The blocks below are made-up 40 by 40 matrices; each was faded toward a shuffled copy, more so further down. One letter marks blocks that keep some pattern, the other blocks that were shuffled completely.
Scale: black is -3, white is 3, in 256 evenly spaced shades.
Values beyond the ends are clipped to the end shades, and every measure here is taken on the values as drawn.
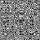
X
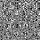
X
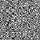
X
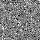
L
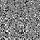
X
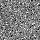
L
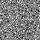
L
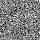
L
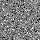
L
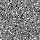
L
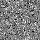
L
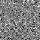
X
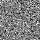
L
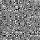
X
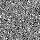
L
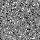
L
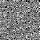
X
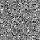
X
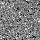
L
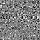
X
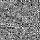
X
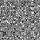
X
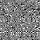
X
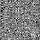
X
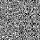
X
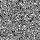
L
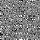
X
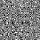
X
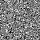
L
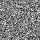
L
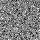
L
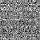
X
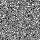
L
